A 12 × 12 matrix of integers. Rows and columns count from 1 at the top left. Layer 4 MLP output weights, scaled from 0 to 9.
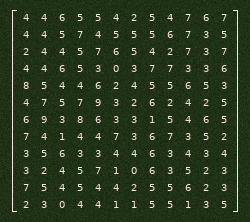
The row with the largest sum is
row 2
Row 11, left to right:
7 5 4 5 4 4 2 5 5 6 2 3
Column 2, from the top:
4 4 4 4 5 7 9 4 5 2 5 3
